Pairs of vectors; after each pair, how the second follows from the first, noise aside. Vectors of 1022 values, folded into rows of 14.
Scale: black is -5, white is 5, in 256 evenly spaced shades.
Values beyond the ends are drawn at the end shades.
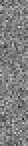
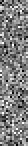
scaled up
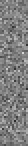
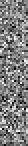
scaled up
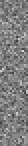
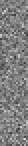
wrapped around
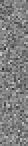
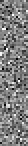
scaled up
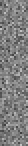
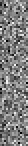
scaled up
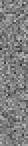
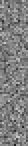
wrapped around
